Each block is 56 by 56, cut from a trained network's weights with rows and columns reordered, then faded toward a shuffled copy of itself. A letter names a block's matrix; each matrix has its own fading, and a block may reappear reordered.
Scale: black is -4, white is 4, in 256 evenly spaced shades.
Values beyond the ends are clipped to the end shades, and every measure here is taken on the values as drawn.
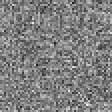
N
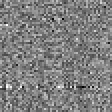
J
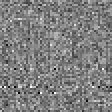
J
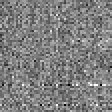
J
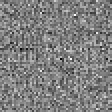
N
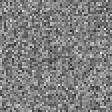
N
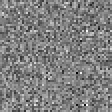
N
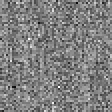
N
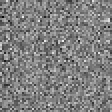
J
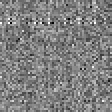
J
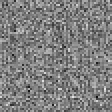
N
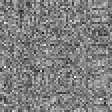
N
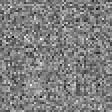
J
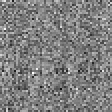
J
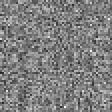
N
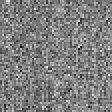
J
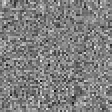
J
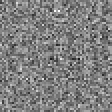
N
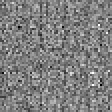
J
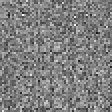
N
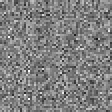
N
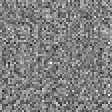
N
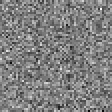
J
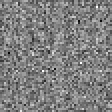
J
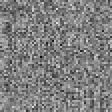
N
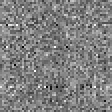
J
